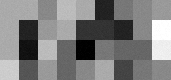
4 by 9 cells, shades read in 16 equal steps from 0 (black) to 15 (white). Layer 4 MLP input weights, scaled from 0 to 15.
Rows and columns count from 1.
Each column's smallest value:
10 1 8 6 0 2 2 6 8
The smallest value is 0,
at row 3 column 5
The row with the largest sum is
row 1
